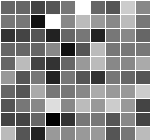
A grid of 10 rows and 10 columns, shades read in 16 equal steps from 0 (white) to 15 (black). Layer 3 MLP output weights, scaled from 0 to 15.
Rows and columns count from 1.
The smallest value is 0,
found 2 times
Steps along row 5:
down up up down down down up same down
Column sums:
87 90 97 86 89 63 73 77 65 76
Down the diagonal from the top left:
9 8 10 7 9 10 5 3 7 4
